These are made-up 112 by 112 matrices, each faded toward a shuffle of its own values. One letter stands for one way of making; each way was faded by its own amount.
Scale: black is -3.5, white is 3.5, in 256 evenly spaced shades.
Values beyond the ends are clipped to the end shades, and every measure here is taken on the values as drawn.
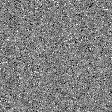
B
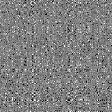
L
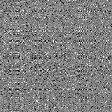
L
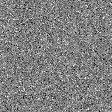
B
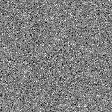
B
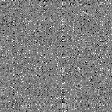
L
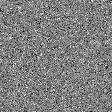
B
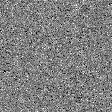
B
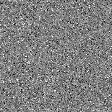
B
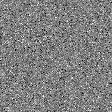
B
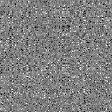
L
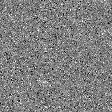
B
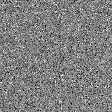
B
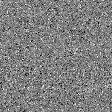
B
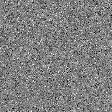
B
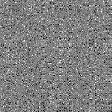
L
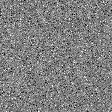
B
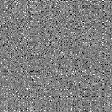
L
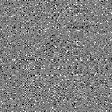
L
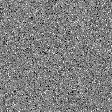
B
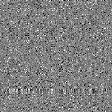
L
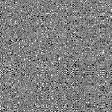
L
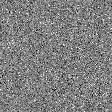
B
